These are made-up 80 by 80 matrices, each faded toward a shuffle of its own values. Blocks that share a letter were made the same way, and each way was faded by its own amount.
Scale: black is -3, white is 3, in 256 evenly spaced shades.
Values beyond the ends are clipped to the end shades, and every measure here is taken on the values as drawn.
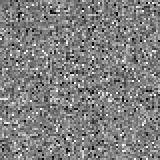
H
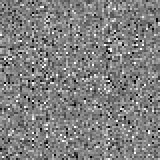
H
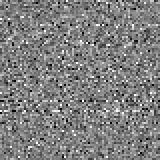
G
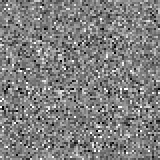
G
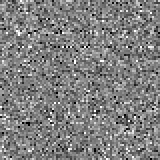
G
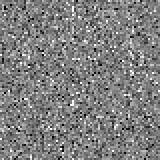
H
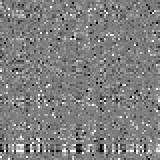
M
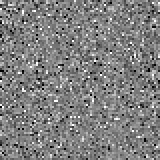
H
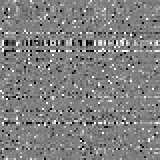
M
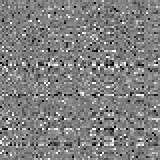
M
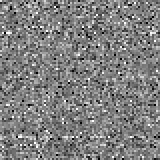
G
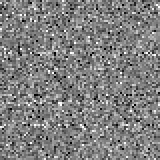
G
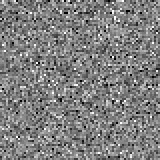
G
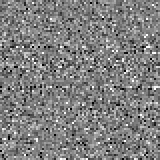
G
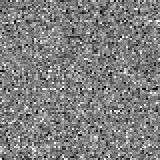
G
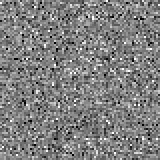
G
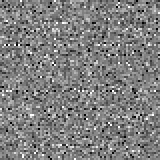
G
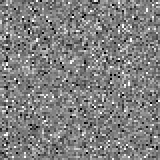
H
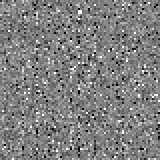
H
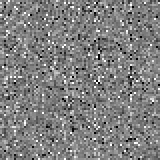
H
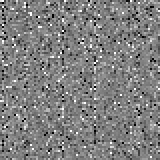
H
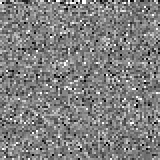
G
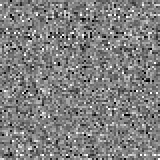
G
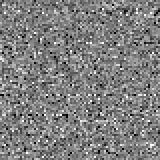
G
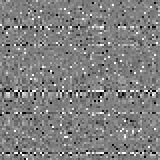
M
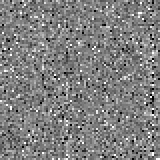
H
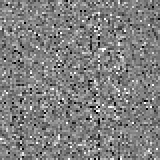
H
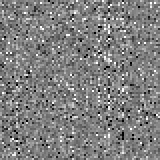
H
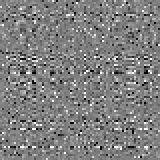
M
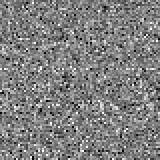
G
